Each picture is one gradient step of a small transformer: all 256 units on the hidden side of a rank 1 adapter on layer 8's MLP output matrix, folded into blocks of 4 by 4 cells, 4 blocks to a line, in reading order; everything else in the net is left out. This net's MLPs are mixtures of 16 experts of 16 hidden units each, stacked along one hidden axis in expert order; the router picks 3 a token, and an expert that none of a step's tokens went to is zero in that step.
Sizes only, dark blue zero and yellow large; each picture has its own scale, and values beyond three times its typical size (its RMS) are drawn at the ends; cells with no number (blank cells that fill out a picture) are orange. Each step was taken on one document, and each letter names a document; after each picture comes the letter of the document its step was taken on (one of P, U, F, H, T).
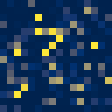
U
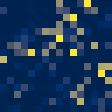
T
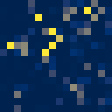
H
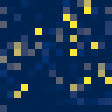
T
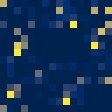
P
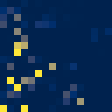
P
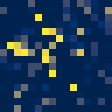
H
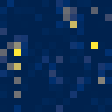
U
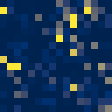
T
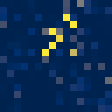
H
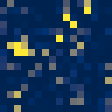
T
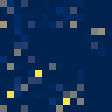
P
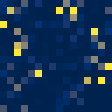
P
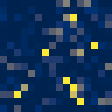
H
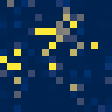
U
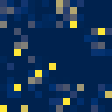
P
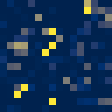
H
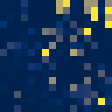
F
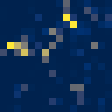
H
